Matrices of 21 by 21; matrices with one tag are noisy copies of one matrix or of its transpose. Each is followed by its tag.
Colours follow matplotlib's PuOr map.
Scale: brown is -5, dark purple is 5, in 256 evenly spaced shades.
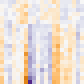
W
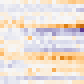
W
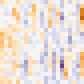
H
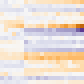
W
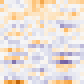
H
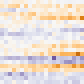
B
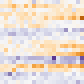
B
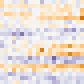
B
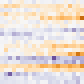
B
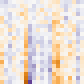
W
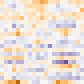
H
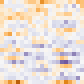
H
